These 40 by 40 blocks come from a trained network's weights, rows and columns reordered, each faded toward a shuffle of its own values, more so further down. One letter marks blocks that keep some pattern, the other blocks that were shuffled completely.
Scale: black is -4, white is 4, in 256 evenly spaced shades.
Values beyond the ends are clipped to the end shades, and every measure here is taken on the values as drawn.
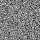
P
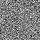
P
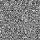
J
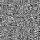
J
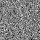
P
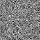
J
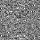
J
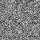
J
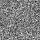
P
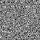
J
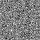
P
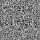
J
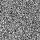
P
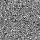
P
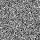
P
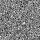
P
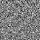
J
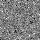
P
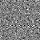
J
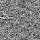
J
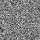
P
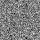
P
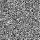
J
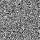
P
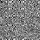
J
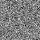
J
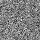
P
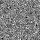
P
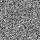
P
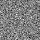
J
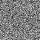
J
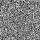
P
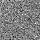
P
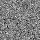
P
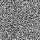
J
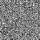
J
